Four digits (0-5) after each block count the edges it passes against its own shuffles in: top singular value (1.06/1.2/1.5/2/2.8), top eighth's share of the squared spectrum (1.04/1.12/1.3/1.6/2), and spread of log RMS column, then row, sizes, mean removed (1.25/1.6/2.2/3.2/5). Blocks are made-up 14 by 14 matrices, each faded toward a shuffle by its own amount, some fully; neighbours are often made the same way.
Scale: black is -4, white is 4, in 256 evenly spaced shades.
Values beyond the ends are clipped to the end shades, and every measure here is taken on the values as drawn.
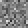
2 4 0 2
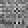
3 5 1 2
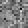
2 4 0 0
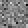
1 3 0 0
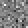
1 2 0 0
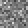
0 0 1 0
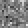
0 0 0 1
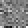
3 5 1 1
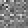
2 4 0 1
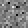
0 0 0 0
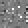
1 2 0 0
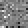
2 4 0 1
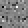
1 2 0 1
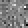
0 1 0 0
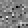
0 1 0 1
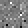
1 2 0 0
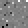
0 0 0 0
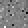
0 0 0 0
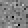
0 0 0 0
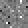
1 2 0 0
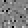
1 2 0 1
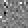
1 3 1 0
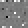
2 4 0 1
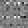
3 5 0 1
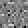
0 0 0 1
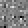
1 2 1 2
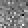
0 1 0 0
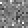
0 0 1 0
